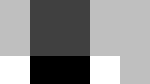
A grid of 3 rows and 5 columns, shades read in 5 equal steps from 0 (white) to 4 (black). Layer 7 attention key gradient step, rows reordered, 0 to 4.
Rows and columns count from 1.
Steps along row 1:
up same down same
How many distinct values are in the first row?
2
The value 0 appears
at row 3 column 1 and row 3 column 4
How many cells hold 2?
0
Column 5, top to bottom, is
1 1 1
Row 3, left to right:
0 4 4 0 1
